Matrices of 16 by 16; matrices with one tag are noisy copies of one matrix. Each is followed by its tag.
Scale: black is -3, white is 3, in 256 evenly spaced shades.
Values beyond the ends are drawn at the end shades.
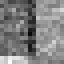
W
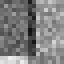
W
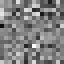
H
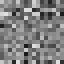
H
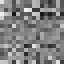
H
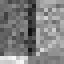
W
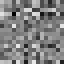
H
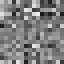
H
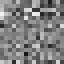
H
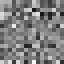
H
